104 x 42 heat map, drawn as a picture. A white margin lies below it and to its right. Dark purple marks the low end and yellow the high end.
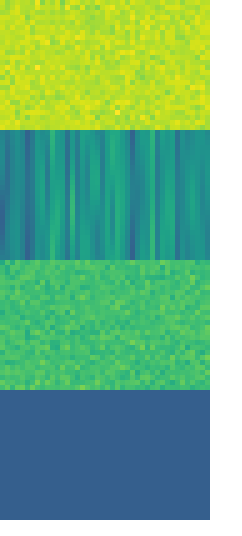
The table splits into 4 rows of 1 panel. Panel 1,1: very high, fine-grained, faint in contrast. Panel 2,1: middling, streaked downward. Panel 3,1: high, fine-grained, faint in contrast. Panel 4,1: low, flat.
